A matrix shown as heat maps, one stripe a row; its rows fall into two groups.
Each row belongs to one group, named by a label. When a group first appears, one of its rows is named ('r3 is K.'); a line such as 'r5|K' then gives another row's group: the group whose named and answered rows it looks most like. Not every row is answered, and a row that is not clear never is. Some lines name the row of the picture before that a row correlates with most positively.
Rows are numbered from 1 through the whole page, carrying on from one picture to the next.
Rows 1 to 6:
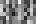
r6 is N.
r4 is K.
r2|K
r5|N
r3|N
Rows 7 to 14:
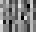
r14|K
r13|K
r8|K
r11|K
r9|K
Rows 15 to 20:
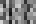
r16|N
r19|N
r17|K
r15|N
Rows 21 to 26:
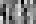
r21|K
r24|N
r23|N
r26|N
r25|N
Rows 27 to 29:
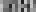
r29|K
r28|K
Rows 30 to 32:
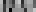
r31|N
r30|N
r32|N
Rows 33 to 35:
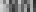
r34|K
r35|K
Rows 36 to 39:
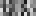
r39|K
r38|N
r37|N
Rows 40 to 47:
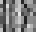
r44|N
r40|N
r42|N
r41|N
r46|N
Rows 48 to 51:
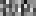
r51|N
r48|N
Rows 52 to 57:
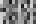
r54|N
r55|K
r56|K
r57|N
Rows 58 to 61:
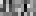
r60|N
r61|K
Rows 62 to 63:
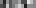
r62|N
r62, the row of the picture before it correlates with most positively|59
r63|N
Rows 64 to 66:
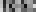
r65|N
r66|N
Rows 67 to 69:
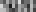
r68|K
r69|K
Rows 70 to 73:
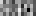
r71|K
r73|K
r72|K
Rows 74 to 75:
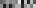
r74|K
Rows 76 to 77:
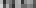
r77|N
